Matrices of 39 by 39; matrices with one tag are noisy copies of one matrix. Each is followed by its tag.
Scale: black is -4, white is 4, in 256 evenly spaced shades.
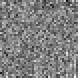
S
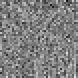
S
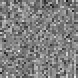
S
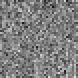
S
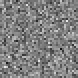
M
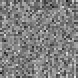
S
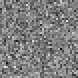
M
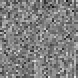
S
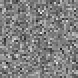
M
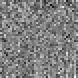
S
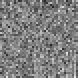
S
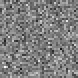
M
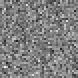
M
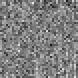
S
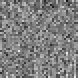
S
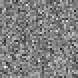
M
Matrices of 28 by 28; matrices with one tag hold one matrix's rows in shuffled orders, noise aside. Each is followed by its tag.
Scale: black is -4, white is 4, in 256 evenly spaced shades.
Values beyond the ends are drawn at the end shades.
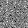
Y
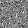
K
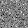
K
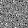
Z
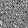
Z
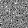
Z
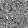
Y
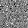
Y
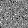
Z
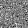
Z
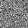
Z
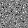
K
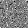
Y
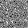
Y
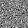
K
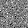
Y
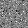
K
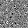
Y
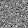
K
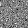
Z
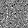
Y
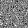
Z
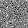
Y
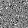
Z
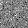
Z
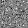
K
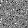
Z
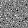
Z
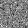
Z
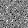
Y
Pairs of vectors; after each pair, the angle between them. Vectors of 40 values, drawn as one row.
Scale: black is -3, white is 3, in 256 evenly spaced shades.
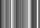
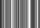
nearly parallel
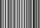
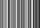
partly aligned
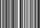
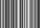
nearly parallel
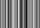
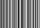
partly opposed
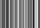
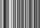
orthogonal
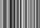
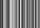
nearly opposite
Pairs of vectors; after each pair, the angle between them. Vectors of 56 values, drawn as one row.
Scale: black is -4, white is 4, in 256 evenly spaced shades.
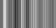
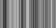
nearly opposite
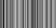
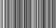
nearly opposite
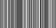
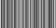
partly opposed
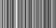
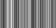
partly opposed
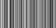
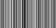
partly opposed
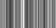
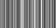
partly aligned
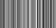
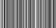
orthogonal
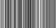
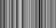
nearly opposite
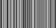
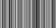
partly opposed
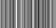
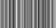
nearly parallel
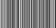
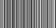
partly aligned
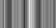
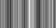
nearly parallel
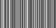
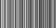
partly aligned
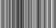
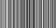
orthogonal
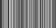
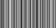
partly aligned
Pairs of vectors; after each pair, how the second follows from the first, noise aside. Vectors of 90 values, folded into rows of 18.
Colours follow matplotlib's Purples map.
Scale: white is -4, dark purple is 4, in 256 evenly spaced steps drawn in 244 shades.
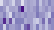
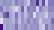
wrapped around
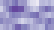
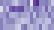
sign-scrambled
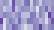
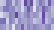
wrapped around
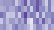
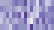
sign-scrambled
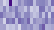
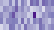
wrapped around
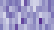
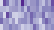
wrapped around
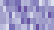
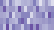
sign-scrambled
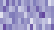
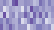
wrapped around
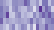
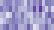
sign-scrambled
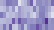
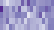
wrapped around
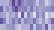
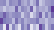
wrapped around
